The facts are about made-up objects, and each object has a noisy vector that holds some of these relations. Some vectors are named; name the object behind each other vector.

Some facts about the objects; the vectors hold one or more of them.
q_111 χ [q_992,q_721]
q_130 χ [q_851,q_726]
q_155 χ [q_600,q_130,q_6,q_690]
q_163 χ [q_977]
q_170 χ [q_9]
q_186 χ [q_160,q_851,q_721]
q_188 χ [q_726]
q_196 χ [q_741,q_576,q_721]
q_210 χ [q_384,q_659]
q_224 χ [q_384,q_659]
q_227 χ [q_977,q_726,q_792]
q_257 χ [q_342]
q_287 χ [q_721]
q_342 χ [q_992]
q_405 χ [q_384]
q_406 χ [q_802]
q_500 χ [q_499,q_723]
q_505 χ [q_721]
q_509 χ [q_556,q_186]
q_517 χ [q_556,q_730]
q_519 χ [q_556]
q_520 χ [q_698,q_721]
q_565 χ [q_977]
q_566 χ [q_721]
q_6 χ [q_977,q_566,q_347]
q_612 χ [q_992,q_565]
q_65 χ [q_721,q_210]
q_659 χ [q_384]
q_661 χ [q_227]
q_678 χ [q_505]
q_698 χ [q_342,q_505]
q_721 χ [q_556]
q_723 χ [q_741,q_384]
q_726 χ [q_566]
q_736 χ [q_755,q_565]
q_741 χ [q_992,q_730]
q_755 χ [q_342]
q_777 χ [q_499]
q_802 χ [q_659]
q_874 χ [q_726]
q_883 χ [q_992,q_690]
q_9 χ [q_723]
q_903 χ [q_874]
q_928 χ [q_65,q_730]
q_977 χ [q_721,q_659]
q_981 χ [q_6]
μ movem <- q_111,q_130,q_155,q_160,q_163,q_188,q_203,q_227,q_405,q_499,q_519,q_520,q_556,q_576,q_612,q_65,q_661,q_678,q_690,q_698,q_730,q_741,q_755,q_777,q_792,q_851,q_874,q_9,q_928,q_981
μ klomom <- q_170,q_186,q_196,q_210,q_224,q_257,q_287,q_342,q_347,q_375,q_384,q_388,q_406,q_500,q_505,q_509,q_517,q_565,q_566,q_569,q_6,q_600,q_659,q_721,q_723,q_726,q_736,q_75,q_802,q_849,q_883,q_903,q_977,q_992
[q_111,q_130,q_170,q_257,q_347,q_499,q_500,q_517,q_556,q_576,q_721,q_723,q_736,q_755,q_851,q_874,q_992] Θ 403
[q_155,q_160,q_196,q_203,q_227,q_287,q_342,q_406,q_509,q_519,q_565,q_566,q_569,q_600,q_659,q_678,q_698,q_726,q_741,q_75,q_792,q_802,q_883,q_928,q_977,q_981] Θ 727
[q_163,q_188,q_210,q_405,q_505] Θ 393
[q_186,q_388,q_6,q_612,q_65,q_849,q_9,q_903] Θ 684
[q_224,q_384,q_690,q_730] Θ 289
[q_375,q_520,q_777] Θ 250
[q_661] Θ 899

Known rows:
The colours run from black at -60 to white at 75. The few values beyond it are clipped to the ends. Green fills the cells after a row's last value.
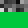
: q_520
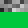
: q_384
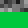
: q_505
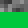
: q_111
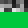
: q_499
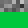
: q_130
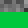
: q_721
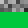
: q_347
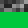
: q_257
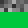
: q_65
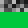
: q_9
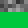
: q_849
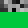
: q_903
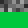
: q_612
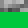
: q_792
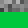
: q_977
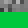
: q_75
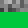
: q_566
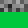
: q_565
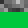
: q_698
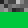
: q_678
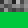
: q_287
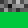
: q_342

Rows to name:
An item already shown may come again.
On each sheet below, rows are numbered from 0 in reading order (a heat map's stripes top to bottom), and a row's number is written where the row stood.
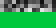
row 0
q_9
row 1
q_499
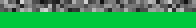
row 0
q_874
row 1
q_500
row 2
q_678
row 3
q_210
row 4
q_992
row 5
q_6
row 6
q_375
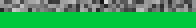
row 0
q_384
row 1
q_659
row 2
q_160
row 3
q_188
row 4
q_928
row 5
q_160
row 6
q_186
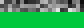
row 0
q_405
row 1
q_730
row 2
q_499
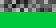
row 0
q_9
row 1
q_928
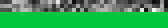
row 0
q_690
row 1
q_755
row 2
q_170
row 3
q_224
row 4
q_723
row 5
q_777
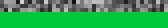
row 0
q_661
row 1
q_519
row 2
q_163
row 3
q_600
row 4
q_517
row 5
q_519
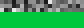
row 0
q_499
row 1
q_188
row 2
q_851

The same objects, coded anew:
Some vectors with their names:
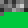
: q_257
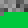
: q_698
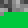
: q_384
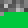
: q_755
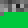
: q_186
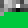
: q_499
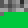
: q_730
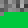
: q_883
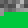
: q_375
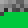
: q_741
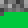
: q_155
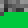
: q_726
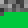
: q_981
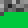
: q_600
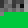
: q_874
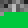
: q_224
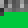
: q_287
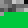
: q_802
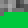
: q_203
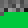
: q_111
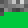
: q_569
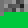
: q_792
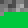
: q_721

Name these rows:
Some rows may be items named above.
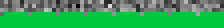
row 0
q_730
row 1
q_755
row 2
q_874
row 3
q_405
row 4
q_520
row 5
q_659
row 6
q_210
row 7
q_723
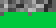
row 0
q_65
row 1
q_9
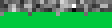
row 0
q_163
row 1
q_600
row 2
q_499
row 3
q_992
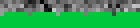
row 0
q_723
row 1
q_903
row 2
q_347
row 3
q_517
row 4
q_505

